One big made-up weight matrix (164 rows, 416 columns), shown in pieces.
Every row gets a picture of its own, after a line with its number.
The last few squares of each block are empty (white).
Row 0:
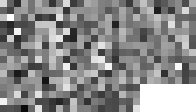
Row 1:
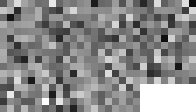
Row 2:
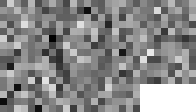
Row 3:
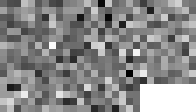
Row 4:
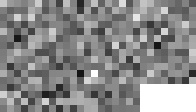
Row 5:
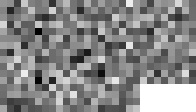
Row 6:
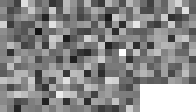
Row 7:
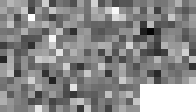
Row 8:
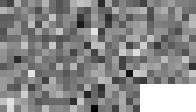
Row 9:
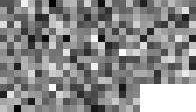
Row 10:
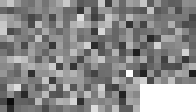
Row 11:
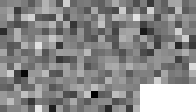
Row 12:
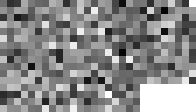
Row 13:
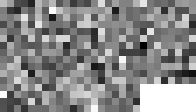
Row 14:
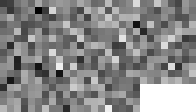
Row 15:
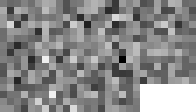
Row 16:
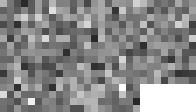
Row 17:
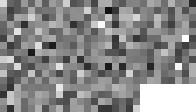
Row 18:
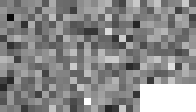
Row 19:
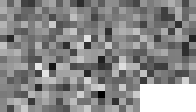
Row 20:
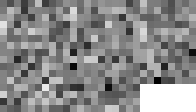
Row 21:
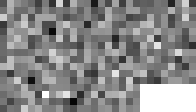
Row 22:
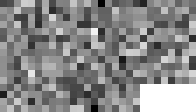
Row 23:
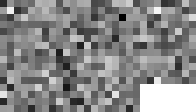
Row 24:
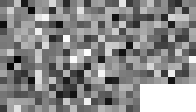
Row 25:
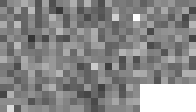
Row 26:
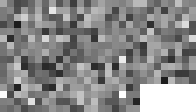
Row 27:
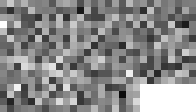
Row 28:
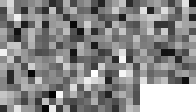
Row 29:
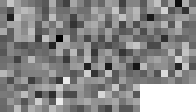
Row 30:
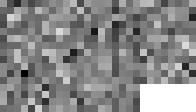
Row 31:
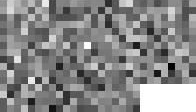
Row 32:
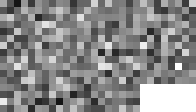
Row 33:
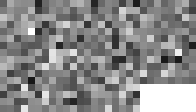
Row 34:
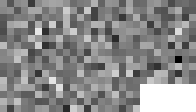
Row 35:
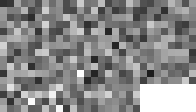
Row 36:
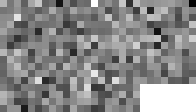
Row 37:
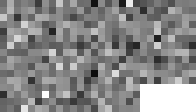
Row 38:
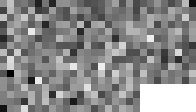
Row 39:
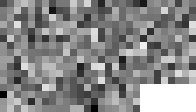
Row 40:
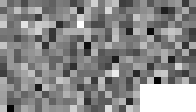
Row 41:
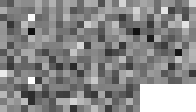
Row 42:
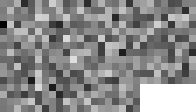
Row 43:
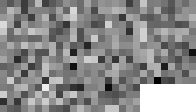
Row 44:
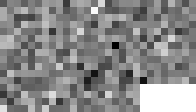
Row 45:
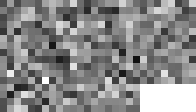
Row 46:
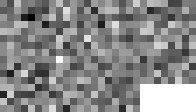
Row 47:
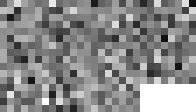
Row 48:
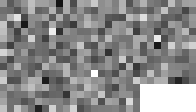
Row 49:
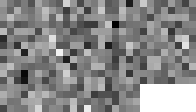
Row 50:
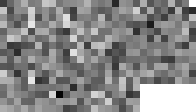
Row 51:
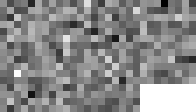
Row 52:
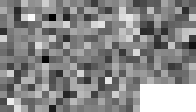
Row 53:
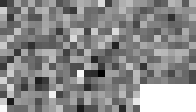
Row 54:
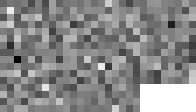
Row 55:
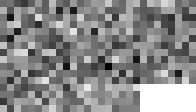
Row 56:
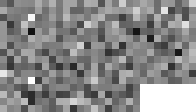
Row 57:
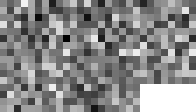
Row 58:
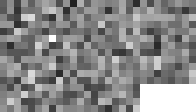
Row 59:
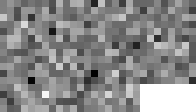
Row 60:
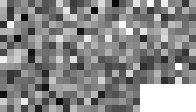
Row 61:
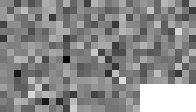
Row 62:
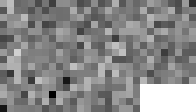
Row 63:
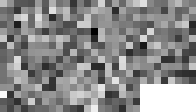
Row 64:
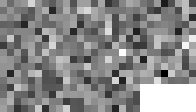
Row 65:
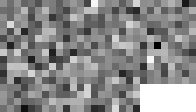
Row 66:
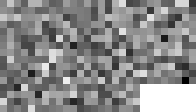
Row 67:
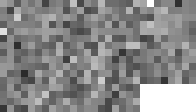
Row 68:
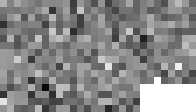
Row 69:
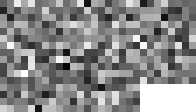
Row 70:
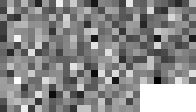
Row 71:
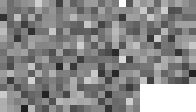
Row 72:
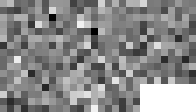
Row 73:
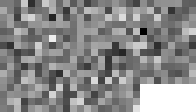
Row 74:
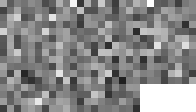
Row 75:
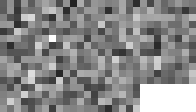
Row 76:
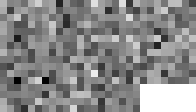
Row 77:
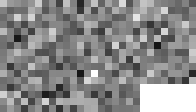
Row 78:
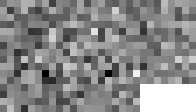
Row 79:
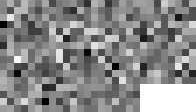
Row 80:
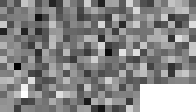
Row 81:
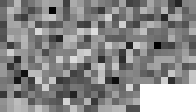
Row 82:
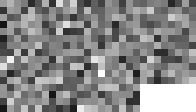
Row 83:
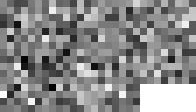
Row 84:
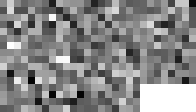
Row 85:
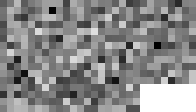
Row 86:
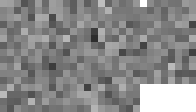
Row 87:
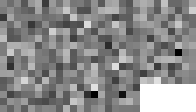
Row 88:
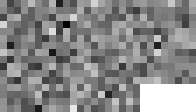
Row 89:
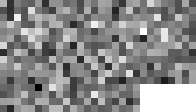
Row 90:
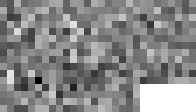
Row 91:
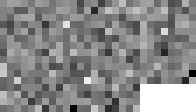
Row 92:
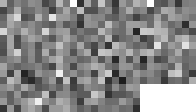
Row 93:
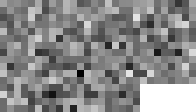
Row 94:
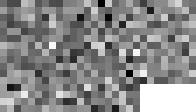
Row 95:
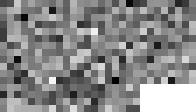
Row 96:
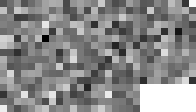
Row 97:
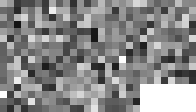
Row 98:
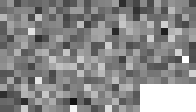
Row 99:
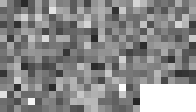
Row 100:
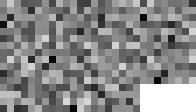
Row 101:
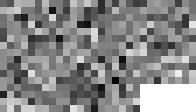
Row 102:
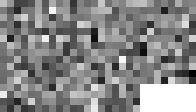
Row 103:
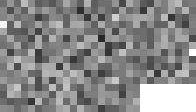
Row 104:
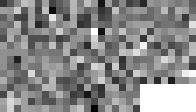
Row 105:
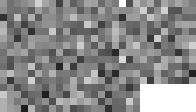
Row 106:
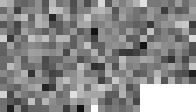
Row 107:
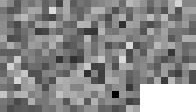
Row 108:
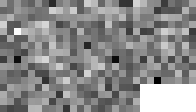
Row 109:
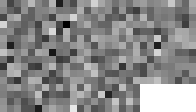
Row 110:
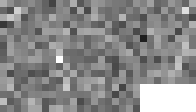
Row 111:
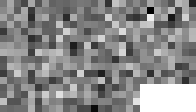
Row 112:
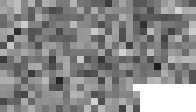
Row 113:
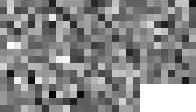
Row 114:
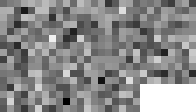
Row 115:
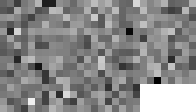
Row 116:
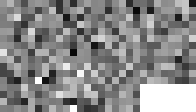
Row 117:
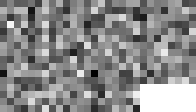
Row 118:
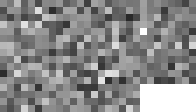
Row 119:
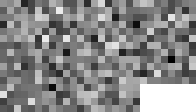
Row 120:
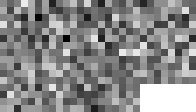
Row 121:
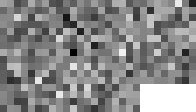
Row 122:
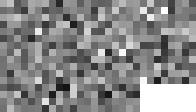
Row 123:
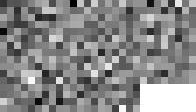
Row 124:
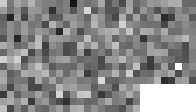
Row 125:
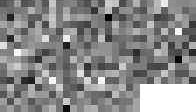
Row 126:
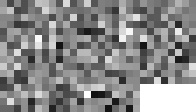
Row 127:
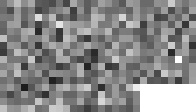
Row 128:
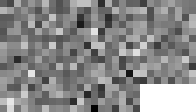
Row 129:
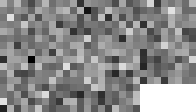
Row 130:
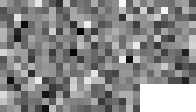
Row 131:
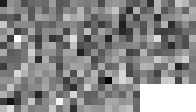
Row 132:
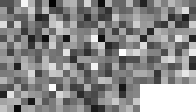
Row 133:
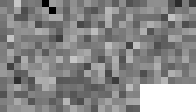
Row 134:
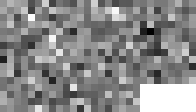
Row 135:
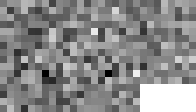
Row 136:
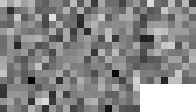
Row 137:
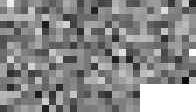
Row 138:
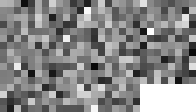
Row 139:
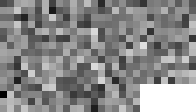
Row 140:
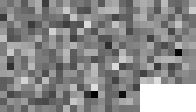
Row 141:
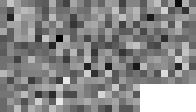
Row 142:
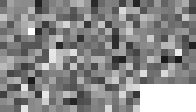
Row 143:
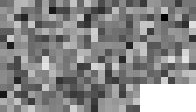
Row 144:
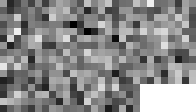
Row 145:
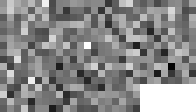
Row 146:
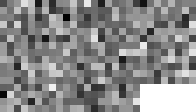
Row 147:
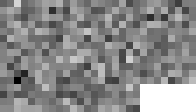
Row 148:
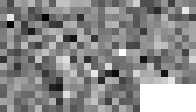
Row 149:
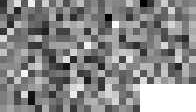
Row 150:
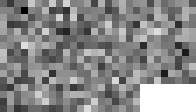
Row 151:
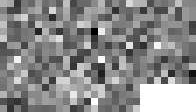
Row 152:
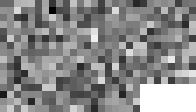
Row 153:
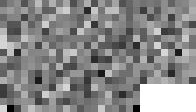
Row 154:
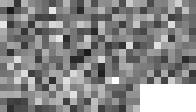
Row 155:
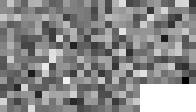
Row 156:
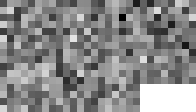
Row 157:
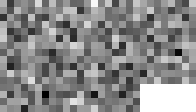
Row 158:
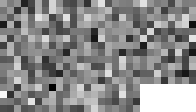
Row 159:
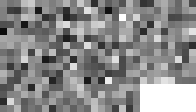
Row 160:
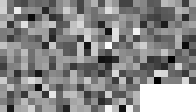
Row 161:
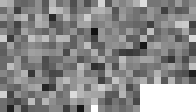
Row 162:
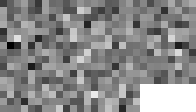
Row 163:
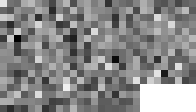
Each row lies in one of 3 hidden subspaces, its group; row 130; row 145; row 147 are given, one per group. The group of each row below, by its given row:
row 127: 145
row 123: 145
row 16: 147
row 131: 145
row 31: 145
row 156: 145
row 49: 145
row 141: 145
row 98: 130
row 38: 130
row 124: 145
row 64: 145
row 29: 145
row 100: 130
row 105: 130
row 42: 147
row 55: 145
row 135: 145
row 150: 145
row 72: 147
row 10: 147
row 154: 147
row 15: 130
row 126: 145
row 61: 145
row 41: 130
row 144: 145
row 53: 130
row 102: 147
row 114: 145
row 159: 145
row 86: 147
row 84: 130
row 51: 145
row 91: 130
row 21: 130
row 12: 130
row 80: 147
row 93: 130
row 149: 145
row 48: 130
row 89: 145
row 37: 130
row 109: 130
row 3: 147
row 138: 147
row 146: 147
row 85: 147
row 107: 147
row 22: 147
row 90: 130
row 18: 145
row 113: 130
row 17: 145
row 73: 145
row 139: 147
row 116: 130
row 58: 145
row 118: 145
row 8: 147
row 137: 130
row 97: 147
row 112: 145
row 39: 147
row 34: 145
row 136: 145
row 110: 145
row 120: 147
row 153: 130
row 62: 130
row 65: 130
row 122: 130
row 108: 145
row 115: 145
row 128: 147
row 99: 147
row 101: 147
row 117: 130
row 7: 145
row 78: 145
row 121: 130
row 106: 147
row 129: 145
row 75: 145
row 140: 130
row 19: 145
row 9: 147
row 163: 145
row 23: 145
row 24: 147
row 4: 130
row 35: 130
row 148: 145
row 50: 130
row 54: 145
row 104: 147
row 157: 130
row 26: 147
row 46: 145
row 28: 130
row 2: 145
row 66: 130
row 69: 145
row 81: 147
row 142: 130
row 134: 145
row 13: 147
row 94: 147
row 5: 147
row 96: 130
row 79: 145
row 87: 130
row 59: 130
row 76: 130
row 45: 145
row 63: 147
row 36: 130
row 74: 145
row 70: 130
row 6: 147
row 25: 147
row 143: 147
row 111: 130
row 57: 147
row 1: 145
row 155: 130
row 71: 130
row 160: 145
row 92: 145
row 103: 147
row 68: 145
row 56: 130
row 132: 147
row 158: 147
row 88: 130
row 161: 147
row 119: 147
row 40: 145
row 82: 130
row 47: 145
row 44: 130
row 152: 147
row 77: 130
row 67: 145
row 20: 145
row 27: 147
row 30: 145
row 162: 130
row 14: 145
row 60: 145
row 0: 145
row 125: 145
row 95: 147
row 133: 147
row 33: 130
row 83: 147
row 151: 147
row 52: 145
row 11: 145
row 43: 145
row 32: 145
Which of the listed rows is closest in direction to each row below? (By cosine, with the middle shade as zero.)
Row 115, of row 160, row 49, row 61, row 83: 160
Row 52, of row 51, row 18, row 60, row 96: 96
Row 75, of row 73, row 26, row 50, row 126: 73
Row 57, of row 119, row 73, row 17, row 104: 104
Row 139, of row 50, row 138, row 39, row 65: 39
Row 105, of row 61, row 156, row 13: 13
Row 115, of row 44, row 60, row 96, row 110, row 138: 110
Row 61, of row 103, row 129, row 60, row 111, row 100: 60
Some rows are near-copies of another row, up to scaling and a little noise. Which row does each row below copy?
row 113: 84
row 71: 105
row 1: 47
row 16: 99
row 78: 135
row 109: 88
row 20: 43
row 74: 92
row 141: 29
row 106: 161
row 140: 87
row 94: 3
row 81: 85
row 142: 33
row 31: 145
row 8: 128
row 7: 134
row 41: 56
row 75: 58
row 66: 155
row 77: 4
